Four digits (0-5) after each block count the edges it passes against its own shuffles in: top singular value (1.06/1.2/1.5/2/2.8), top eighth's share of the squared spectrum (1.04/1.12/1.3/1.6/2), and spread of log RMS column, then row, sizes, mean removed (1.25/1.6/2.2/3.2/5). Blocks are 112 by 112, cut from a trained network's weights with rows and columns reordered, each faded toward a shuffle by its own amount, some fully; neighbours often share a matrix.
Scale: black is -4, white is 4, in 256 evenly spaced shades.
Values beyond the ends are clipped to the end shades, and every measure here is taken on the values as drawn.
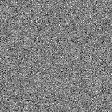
3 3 1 1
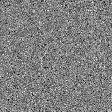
2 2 1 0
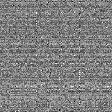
4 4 2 2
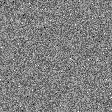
0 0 0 0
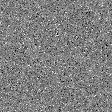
0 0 0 0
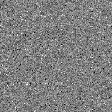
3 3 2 1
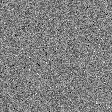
0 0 0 0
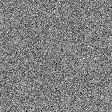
0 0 0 0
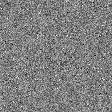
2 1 0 0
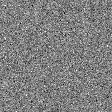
2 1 0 0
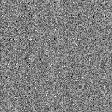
3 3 1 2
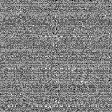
4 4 2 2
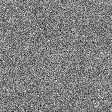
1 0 0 0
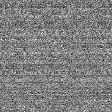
4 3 2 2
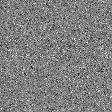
2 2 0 1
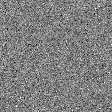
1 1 0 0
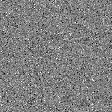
3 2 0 0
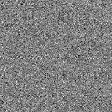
3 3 1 2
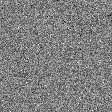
1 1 0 0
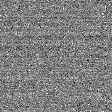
3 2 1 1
